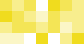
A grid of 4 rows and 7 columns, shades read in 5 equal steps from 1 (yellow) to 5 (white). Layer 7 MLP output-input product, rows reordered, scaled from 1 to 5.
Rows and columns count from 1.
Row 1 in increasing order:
1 2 2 2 3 3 5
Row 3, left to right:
3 2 2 3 2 4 3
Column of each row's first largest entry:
4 4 6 3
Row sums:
18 18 19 23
